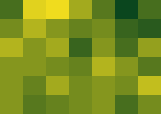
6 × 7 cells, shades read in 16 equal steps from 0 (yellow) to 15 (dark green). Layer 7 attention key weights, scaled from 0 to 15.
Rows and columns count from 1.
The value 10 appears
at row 1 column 5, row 4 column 7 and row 6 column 2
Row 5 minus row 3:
3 2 0 -4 0 -3 -3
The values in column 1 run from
4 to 11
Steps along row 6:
up down down down up down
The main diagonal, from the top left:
11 4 5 9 7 11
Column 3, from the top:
0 7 5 8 5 9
